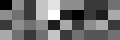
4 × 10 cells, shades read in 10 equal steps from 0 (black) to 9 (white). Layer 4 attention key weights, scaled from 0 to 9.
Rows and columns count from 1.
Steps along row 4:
down down up up down up down same up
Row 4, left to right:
6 4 2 4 7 2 4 3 3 4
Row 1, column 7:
5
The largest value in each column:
6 5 4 7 9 6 5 5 6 6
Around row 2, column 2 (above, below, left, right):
5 5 5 2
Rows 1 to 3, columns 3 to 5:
2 7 8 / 2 7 9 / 4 5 1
